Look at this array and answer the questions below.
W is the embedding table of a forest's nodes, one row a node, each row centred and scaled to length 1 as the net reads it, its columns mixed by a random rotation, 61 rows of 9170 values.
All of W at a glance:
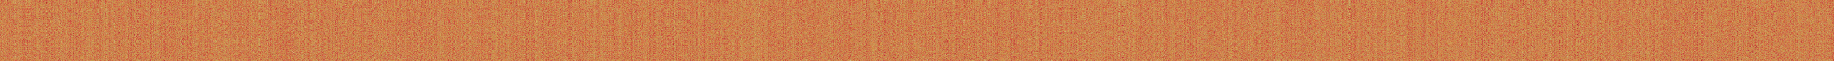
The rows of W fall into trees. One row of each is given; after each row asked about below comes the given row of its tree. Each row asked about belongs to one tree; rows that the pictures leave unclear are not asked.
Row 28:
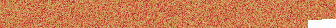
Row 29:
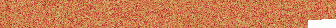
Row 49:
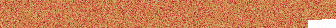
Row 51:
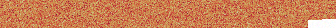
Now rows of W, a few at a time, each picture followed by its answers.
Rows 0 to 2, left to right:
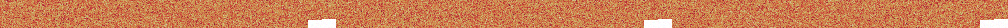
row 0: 29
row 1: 29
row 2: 29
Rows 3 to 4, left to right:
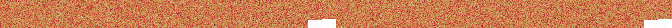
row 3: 29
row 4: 28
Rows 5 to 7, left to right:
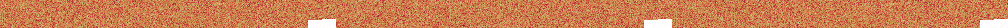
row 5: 29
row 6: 51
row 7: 29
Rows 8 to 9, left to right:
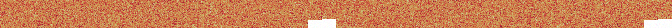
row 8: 49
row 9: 49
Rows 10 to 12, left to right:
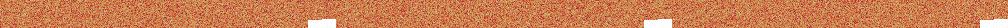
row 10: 28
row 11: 51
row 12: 49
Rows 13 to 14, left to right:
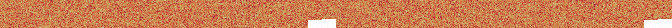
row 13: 29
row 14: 29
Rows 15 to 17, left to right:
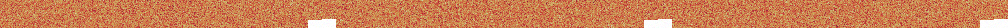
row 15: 49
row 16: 29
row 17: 49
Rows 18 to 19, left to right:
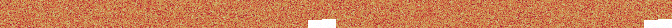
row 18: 29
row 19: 49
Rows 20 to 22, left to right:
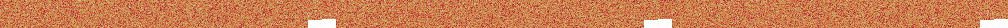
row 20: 28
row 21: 28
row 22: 28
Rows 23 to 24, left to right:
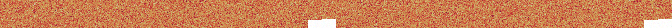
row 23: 49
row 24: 28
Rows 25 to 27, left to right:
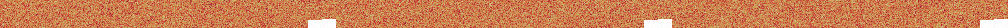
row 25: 51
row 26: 49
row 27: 29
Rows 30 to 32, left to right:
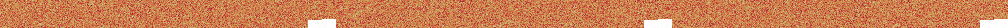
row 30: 28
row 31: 51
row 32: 49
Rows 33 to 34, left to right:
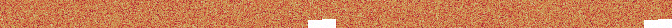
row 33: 49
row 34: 28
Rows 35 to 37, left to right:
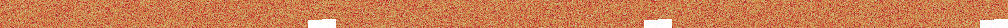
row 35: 51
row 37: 28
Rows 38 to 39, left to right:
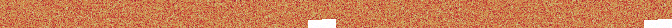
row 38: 29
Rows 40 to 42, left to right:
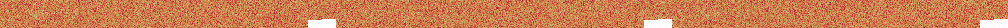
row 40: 49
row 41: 49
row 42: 49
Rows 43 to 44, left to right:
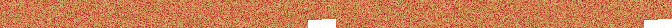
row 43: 29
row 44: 29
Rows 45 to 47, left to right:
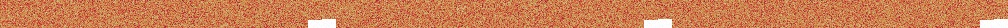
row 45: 49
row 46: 28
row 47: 49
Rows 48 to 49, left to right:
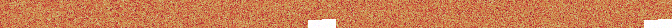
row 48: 29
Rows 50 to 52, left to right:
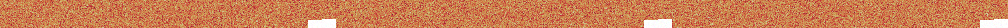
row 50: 29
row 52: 28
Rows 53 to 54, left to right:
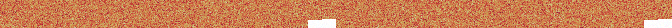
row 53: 49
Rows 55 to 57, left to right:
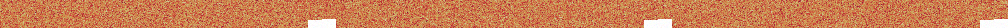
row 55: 28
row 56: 29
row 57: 51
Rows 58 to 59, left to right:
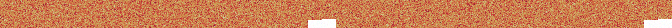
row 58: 29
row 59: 49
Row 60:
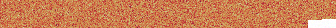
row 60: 49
